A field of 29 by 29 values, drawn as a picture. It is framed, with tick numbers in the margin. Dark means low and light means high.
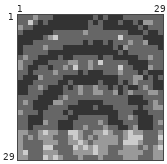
Seam: horizontal, 80% of the way down, the bottom part higher. Rings: centred on the bottom middle. Average level on the scale: 40%. Odd rows or columns: none.
